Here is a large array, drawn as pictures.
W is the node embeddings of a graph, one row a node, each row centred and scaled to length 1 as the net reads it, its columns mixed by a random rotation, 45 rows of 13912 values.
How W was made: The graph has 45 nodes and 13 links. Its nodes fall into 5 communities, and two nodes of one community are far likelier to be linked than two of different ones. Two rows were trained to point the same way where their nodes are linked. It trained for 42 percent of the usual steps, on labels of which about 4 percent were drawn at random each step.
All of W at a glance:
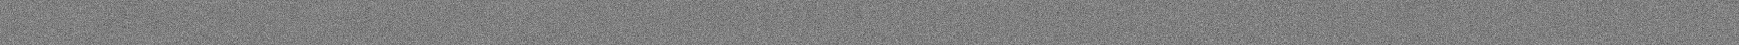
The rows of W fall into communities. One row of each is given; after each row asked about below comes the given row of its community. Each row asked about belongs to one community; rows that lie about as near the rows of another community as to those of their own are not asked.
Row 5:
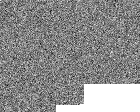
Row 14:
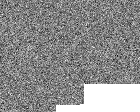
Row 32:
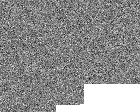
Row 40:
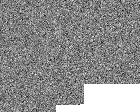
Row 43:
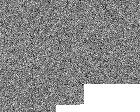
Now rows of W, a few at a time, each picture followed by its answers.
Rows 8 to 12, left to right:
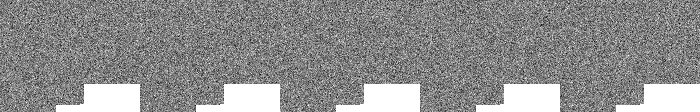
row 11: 43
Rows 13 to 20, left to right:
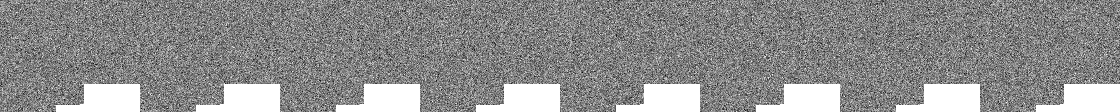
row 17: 43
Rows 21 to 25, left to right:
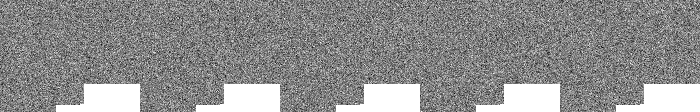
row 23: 32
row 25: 43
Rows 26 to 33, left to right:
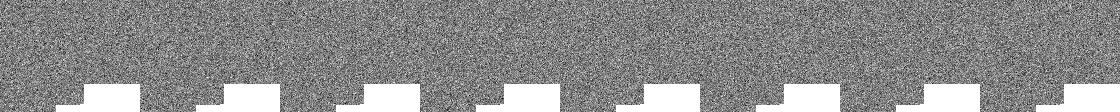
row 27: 14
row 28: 5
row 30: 5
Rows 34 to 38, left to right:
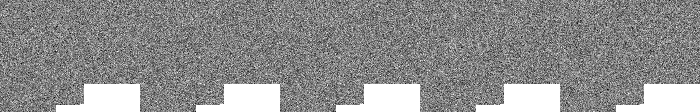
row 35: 40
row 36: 40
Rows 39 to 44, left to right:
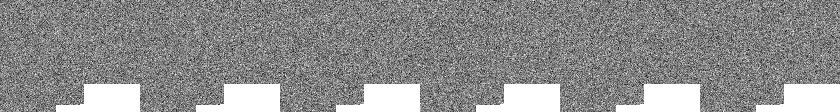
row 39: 40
